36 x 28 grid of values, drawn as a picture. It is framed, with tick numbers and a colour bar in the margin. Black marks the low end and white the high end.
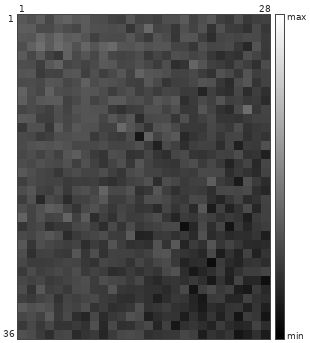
Histogram: bell-shaped. Ninth with the highest average: top left. Slope: up to the top left. Grain: fine.
